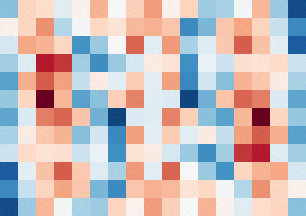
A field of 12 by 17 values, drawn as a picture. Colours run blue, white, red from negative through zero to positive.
It looks the same turned upside down. No seam splits the table. Upright stripes repeat 3 times across the table. The histogram is bell-shaped.
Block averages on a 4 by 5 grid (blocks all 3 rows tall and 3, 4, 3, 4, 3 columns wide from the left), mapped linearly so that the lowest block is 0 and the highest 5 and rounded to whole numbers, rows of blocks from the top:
42520 | 42312 | 21324 | 02524
